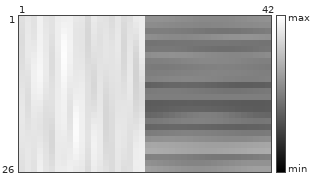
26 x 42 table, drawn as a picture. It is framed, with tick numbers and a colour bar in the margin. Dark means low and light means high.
It is made of 1 by 2 panels. Panel 1,1: very high, streaked downward, faint in contrast. Panel 1,2: middling, streaked across.
